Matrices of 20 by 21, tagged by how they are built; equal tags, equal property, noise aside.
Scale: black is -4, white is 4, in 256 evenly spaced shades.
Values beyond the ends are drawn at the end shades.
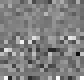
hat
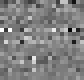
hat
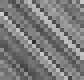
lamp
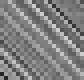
lamp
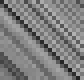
lamp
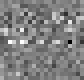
hat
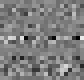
hat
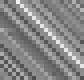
lamp
